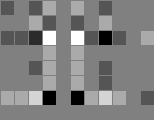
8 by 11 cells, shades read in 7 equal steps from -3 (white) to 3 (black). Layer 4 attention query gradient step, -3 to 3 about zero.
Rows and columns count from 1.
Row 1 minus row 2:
1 0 2 -2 0 -2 0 2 0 0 0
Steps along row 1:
down up down up down up up down same same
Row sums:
1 0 2 -2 0 -1 -1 0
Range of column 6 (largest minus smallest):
6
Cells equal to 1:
13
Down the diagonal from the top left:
1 0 2 -1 0 -1 -1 0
